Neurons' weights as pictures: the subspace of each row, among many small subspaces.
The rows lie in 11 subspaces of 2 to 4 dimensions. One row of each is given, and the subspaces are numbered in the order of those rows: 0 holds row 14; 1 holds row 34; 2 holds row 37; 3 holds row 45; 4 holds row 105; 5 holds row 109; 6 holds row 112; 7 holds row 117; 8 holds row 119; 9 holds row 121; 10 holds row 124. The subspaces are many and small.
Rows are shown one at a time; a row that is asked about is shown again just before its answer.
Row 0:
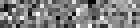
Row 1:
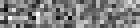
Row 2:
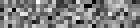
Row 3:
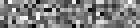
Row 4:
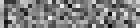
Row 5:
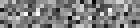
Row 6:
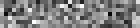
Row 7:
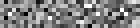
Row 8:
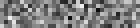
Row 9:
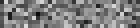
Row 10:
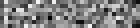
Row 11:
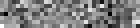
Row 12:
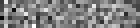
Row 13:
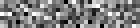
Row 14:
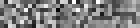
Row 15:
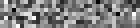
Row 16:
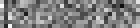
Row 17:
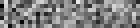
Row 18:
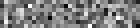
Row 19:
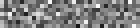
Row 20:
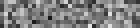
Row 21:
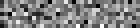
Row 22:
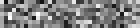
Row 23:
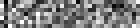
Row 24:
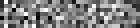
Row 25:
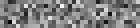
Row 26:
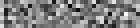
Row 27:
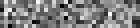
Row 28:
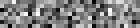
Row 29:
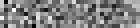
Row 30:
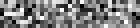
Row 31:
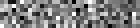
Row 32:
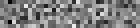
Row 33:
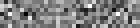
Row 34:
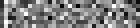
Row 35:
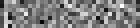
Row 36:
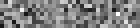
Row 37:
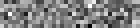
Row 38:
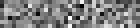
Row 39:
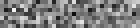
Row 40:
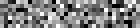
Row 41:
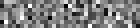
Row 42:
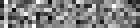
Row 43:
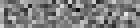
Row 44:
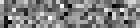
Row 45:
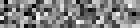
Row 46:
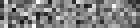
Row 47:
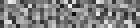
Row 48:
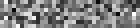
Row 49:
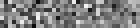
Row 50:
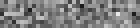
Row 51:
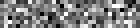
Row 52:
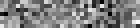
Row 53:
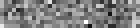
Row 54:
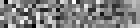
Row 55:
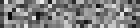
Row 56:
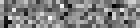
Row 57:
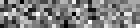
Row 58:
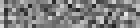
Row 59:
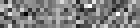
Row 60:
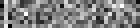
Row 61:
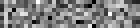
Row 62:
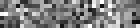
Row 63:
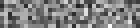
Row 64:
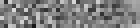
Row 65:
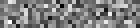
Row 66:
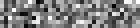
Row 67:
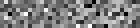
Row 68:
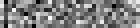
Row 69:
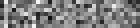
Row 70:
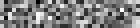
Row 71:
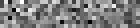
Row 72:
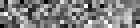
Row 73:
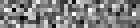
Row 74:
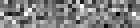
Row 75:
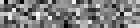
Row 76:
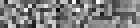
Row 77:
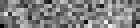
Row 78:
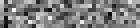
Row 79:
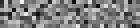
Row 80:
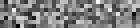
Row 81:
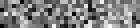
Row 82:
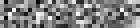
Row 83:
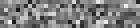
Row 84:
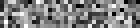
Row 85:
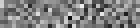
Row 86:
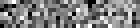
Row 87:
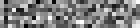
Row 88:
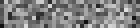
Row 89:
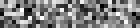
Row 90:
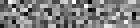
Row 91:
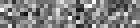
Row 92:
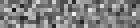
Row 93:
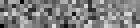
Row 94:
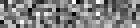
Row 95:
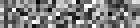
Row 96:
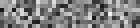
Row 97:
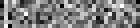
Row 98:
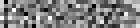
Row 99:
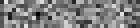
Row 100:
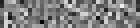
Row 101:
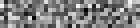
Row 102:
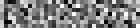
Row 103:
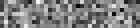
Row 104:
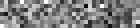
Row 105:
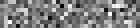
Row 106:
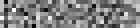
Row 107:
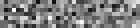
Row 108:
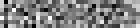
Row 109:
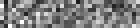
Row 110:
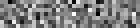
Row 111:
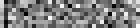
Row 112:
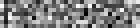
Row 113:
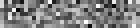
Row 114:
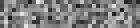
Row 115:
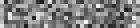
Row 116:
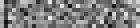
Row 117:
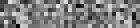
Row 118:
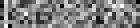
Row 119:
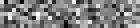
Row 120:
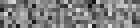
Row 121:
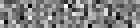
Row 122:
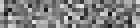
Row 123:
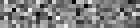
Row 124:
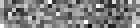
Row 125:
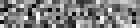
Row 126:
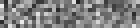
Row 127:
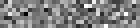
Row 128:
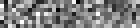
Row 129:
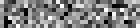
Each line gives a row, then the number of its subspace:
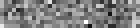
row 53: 10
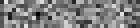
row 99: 8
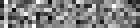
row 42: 1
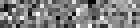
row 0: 2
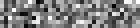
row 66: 7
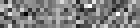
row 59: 6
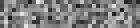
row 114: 7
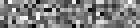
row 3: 4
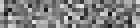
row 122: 3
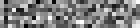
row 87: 9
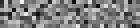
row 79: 10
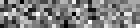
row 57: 8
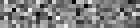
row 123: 2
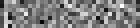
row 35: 5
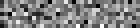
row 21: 10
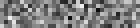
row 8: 6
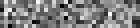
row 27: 3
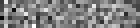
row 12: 0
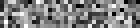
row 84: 7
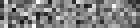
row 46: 1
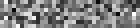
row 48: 7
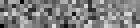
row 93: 8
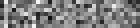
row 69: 1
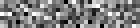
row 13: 10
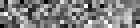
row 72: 10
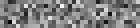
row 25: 4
